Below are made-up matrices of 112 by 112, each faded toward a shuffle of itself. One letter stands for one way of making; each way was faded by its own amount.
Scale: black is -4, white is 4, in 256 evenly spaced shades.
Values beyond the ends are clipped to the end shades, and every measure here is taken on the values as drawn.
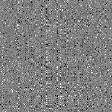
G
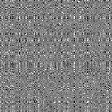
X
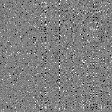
G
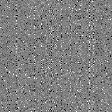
G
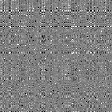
X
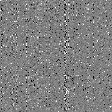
G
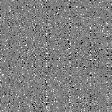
G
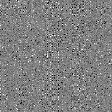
G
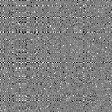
X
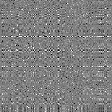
X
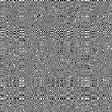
X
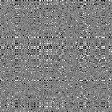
X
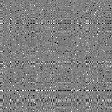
X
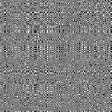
X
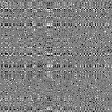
X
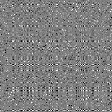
X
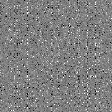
G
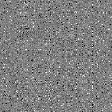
G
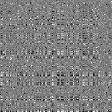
X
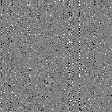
G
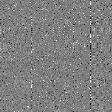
G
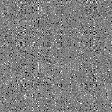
G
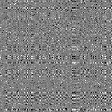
X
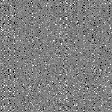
G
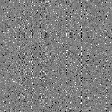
G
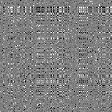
X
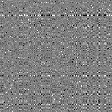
X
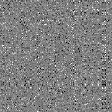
G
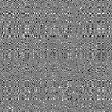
X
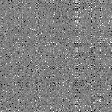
G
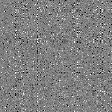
G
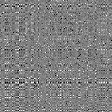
X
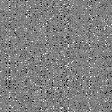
G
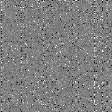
G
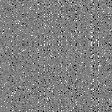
G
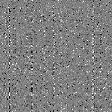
G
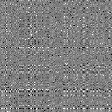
X
